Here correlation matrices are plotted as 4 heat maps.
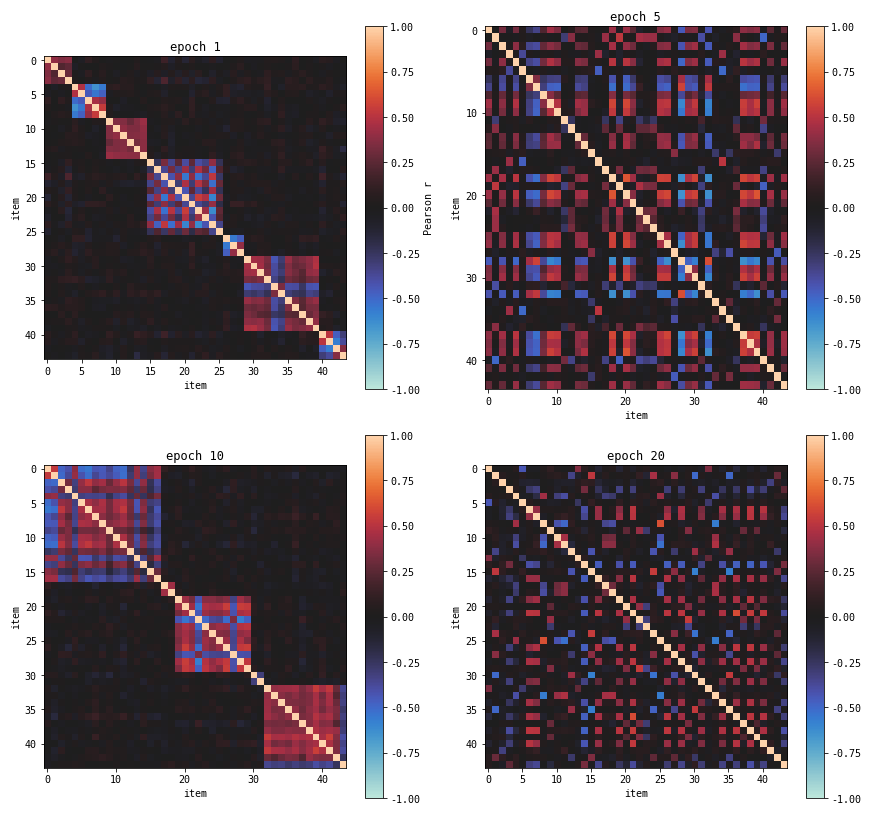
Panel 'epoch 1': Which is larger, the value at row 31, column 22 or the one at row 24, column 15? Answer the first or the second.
the second
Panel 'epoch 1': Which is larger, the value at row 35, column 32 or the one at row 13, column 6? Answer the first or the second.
the first
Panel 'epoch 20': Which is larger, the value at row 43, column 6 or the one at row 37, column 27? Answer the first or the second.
the second
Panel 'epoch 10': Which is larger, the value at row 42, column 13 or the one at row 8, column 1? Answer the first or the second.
the first
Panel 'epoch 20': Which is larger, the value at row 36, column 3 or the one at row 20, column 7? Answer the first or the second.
the second
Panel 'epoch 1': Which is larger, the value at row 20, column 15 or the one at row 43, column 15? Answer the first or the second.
the second
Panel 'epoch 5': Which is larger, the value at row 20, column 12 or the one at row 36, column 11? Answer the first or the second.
the first
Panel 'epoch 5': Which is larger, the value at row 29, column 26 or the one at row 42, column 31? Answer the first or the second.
the first
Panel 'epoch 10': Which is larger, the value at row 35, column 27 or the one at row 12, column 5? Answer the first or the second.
the second
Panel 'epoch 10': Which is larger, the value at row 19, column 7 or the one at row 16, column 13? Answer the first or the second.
the second
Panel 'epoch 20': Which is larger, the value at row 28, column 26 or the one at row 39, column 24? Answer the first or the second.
the first
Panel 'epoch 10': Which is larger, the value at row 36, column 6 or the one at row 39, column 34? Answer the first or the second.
the second
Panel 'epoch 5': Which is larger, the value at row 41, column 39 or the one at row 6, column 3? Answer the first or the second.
the first
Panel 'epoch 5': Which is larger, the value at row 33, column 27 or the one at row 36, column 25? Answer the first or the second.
the second
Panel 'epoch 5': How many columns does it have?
44
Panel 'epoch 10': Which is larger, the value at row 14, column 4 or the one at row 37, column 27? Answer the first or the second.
the second
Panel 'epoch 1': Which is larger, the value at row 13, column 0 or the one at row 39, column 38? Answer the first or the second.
the second
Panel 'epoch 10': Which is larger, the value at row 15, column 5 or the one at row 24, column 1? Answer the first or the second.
the second
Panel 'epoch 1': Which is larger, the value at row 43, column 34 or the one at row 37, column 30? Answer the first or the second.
the second
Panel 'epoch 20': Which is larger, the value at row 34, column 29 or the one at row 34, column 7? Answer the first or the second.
the second
